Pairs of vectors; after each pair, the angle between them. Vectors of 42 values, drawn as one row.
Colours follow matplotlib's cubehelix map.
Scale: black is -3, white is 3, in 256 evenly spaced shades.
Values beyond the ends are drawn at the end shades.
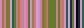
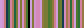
partly aligned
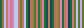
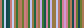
orthogonal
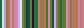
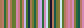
orthogonal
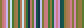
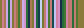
nearly parallel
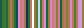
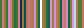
orthogonal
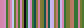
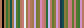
partly opposed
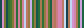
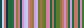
partly aligned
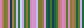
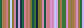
nearly opposite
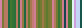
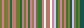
orthogonal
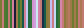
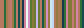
partly aligned
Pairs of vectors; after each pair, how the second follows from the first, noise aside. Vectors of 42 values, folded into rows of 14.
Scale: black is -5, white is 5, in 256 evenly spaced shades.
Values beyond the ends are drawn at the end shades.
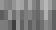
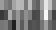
scaled up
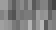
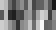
scaled up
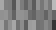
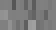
partly zeroed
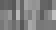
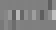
partly zeroed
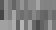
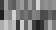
scaled up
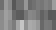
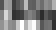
scaled up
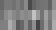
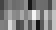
scaled up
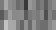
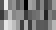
scaled up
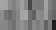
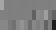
partly zeroed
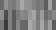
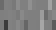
partly zeroed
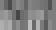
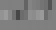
partly zeroed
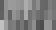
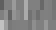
partly zeroed
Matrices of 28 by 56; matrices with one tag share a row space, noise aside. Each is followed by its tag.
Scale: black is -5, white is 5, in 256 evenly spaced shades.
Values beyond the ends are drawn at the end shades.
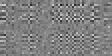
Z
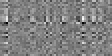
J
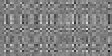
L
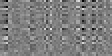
J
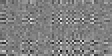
Z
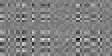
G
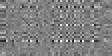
Z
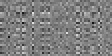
G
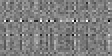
L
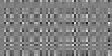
L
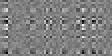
J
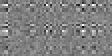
J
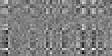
J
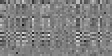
G
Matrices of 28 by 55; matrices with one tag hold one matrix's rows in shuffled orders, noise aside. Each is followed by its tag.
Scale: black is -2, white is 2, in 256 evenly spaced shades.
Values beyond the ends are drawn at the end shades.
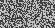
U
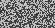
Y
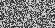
U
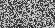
U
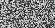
Y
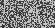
U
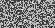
U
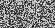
U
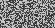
Y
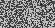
U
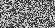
Y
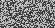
Y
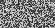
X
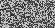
Y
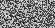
Y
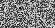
U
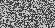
Y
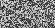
Y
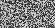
Y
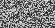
X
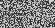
U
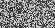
U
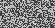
X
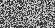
U
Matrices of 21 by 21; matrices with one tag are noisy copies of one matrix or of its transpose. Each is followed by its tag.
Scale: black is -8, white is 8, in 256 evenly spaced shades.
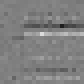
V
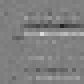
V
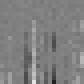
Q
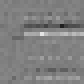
V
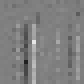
V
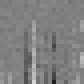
Q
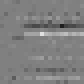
V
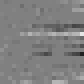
Q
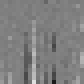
Q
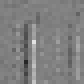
V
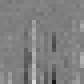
Q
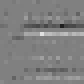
V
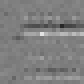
V
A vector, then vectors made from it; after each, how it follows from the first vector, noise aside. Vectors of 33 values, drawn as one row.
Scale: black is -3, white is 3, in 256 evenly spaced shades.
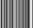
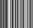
wrapped around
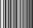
wrapped around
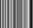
negated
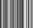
wrapped around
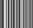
wrapped around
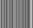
shrunk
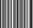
negated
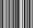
wrapped around
